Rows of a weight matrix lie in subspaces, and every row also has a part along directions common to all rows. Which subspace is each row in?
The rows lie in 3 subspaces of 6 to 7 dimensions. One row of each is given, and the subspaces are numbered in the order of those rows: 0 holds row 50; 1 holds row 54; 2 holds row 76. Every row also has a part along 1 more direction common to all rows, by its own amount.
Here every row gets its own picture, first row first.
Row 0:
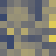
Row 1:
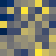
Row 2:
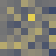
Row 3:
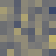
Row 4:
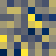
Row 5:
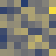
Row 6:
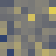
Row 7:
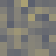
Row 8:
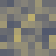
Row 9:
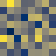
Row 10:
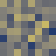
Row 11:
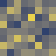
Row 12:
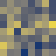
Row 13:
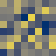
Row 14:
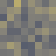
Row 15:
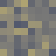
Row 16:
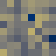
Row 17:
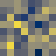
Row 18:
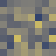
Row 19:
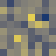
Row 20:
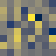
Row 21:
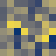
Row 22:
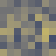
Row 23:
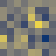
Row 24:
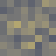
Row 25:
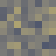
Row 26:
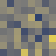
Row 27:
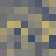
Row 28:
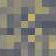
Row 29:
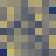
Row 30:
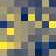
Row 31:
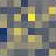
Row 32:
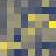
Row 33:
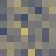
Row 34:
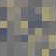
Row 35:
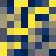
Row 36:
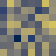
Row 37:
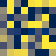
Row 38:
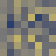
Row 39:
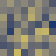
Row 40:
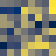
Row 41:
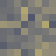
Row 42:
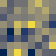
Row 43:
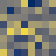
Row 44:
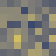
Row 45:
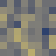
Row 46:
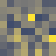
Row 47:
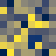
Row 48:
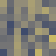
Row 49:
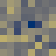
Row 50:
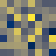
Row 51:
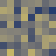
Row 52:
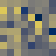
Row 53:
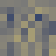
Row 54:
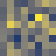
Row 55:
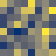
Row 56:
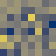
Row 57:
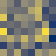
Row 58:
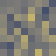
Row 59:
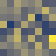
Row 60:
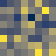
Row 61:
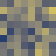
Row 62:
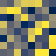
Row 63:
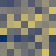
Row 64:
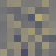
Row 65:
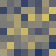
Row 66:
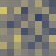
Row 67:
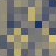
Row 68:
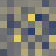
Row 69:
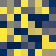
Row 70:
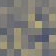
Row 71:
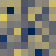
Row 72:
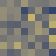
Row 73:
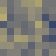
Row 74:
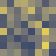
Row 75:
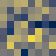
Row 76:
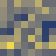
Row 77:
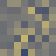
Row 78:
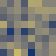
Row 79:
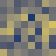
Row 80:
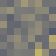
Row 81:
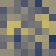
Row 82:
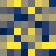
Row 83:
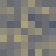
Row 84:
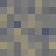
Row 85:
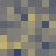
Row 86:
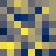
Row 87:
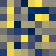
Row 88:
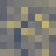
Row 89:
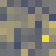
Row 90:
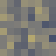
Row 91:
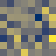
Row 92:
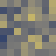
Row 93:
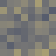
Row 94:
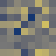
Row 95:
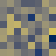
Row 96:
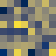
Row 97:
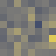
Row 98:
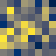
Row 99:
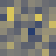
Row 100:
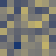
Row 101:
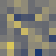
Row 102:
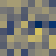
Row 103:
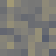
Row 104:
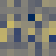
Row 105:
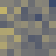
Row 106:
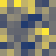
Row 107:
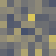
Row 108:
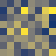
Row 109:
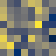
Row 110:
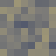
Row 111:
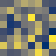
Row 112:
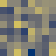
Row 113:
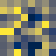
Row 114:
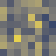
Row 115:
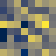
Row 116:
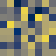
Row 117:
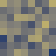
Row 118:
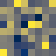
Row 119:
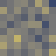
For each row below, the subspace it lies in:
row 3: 1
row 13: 2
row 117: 0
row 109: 2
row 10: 0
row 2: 0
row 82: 2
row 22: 2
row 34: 2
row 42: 1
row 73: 2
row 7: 1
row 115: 0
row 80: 0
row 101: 2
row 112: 1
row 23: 2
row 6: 1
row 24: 1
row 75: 2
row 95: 0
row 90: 2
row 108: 0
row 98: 0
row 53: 1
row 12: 0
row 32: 0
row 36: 2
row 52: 0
